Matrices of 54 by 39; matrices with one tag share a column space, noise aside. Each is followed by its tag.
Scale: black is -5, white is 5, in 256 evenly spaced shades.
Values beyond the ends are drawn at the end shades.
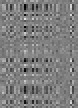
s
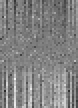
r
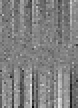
r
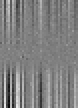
r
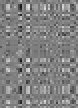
s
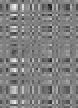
s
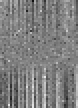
r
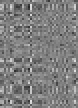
s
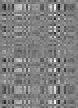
s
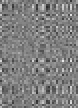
s
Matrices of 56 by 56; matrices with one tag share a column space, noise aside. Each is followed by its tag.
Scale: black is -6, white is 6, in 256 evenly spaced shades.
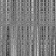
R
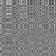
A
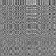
A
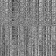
R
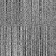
R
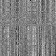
R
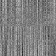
R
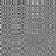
A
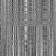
R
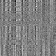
R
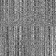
R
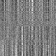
R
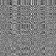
A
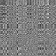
A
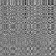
A
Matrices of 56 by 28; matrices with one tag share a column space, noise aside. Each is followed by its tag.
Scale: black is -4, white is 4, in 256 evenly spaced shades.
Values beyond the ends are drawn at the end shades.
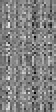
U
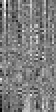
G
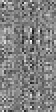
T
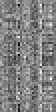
U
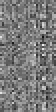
U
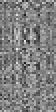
T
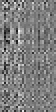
T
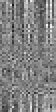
G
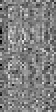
T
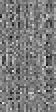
U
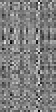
T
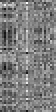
T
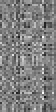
U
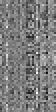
U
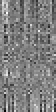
G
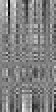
G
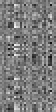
U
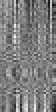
G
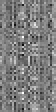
U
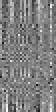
G
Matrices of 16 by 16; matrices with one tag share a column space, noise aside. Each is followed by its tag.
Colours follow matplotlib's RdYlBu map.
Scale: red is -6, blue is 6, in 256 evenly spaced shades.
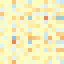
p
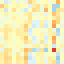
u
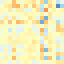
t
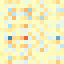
p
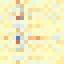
p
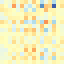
t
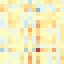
u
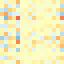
p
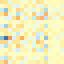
p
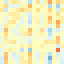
u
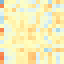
u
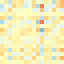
t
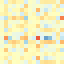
p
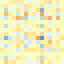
p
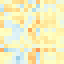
u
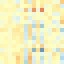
u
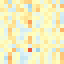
u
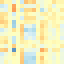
u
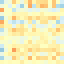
t
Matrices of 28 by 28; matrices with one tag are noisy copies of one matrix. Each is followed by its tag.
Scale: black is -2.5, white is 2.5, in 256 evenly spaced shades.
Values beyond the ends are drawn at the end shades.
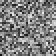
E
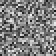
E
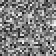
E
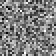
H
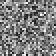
H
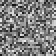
E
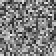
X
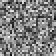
X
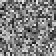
X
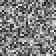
E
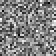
E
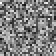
X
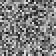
H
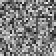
X
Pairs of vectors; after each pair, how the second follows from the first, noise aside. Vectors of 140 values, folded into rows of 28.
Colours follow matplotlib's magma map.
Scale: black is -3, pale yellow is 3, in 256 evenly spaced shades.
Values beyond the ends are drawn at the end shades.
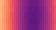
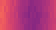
shrunk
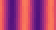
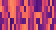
sign-scrambled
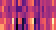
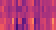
shrunk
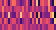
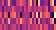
negated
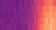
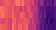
negated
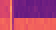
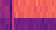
negated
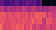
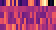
sign-scrambled
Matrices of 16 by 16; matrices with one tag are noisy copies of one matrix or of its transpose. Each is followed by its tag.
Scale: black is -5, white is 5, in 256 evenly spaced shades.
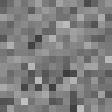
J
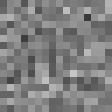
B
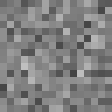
J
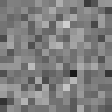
J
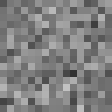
J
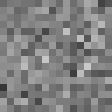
J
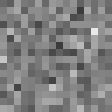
B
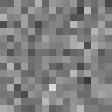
B
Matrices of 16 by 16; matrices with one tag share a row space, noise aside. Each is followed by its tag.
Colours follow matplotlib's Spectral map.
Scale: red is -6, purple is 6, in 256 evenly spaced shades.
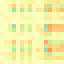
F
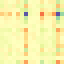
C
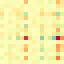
C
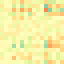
F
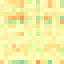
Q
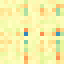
C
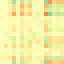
F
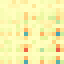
C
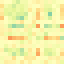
Q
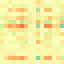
Q
